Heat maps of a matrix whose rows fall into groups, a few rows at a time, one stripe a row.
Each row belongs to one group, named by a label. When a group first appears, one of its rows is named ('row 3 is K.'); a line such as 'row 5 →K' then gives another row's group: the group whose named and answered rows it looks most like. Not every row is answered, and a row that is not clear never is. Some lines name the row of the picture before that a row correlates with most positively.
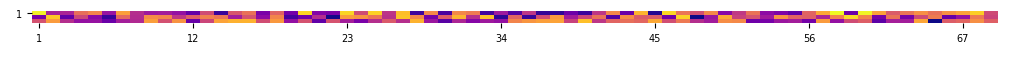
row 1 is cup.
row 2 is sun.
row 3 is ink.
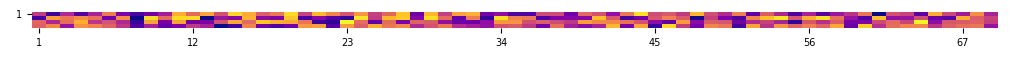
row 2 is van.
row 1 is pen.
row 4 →cup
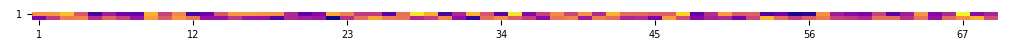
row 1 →ink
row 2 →van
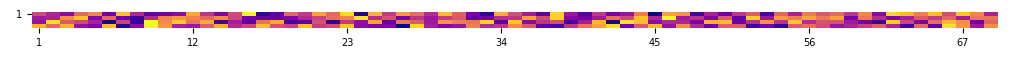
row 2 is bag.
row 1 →cup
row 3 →sun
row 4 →ink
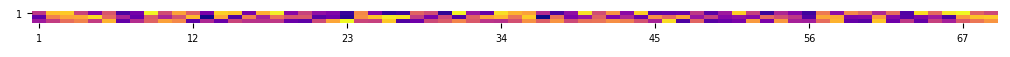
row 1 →ink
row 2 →van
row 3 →bag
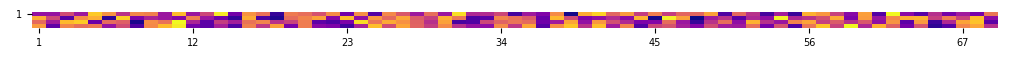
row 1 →pen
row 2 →cup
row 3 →van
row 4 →van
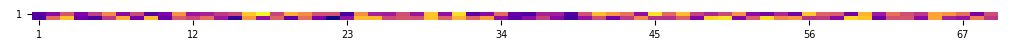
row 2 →sun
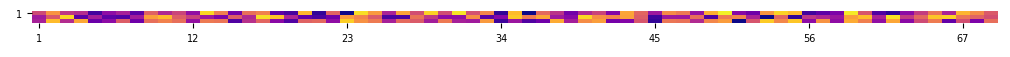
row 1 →sun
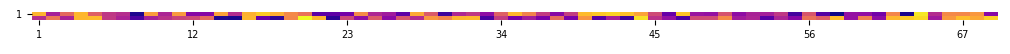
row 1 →ink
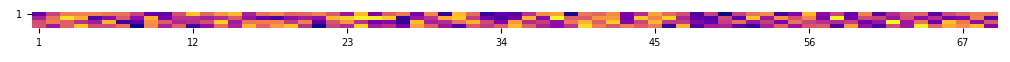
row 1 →pen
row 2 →bag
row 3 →ink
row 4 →ink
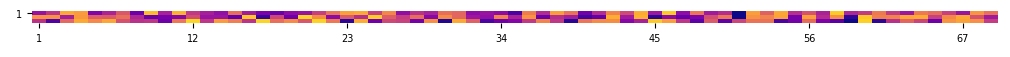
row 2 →cup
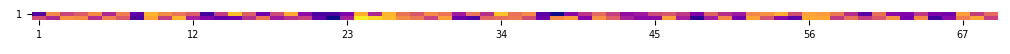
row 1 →van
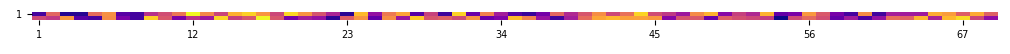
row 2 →ink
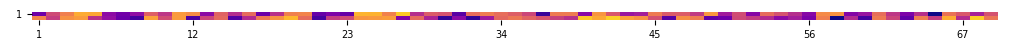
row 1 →van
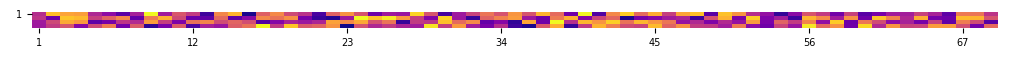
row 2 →van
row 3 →bag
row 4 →pen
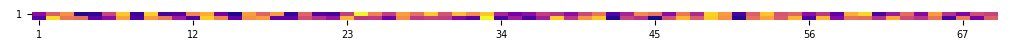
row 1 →sun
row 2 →sun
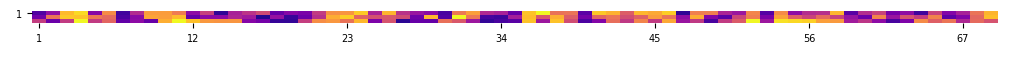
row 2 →bag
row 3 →bag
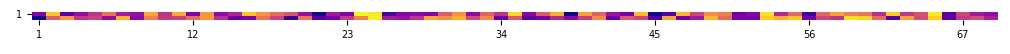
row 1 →sun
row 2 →sun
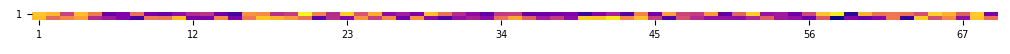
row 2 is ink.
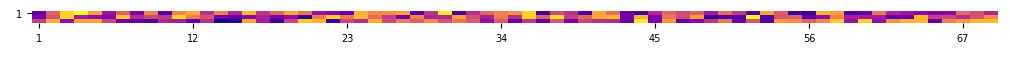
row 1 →van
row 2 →bag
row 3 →cup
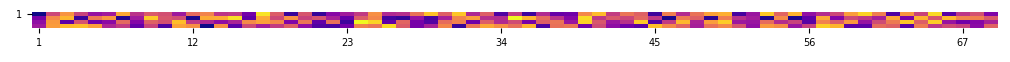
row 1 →sun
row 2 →ink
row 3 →sun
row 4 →van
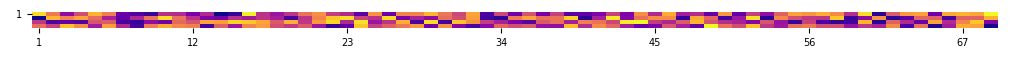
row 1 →cup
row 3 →pen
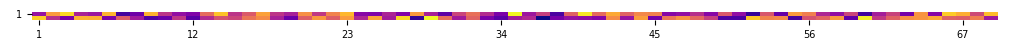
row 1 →ink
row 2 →cup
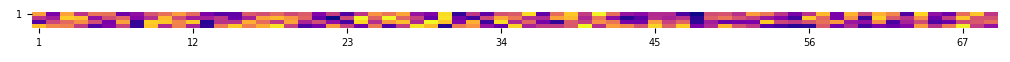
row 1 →van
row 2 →van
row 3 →van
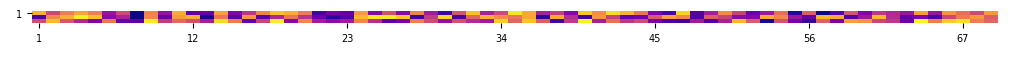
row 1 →ink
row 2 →van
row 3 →ink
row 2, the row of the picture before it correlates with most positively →3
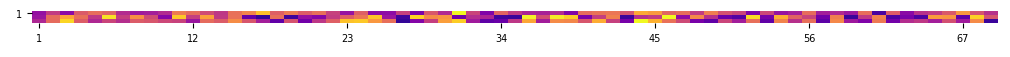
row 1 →pen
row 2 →bag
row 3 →bag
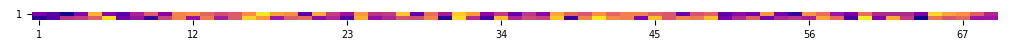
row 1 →pen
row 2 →pen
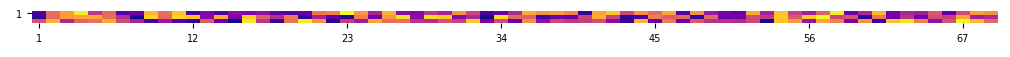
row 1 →bag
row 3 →cup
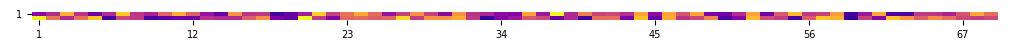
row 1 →bag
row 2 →cup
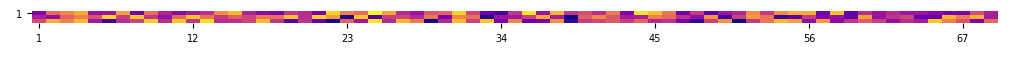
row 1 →bag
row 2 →pen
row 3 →sun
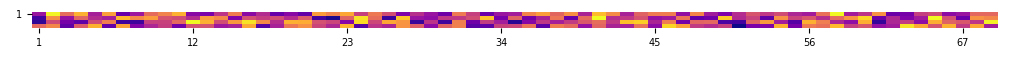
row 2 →sun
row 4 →cup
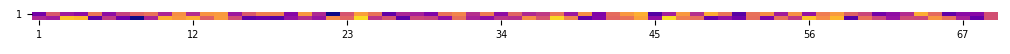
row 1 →sun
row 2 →bag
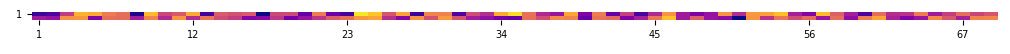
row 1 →van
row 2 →bag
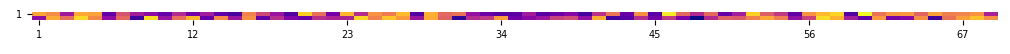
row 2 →van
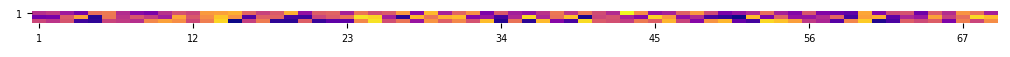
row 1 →pen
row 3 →sun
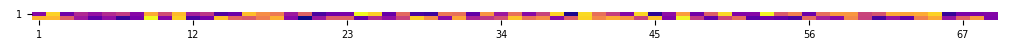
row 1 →sun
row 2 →ink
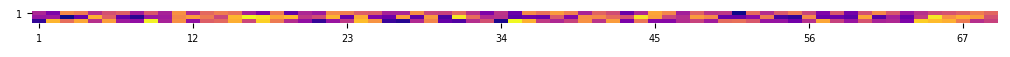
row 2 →pen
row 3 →ink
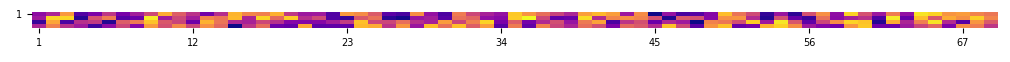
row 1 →ink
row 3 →sun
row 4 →sun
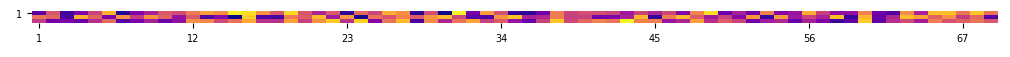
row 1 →pen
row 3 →pen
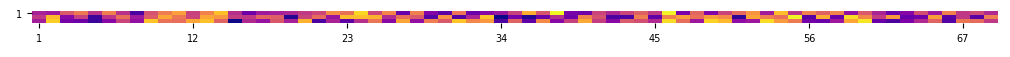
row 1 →bag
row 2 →sun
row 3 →sun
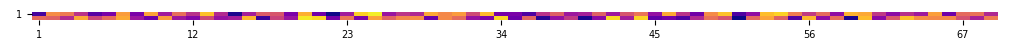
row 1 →sun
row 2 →cup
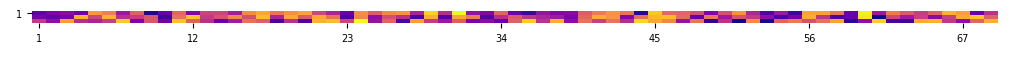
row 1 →pen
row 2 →pen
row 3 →bag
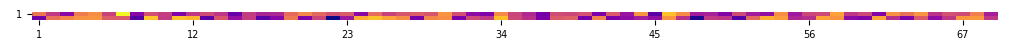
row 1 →cup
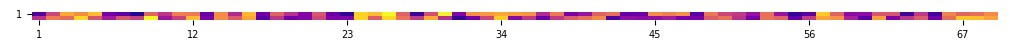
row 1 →van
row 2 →van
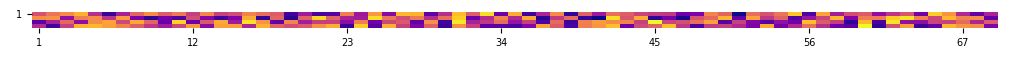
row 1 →sun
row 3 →pen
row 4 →pen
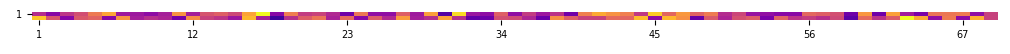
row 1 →pen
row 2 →cup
